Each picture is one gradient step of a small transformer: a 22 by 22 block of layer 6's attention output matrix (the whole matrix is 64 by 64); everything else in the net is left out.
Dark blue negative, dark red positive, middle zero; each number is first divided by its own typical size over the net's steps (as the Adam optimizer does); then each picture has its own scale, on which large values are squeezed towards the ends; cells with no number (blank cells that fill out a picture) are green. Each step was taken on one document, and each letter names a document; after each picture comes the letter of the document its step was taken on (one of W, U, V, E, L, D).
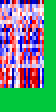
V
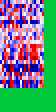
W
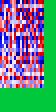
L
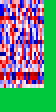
V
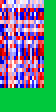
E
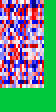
W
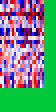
V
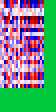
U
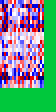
E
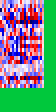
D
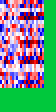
U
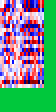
U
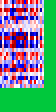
V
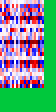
U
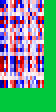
E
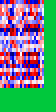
V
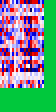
U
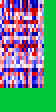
W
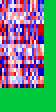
E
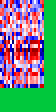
L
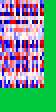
L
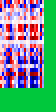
W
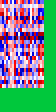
E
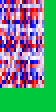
D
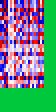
E
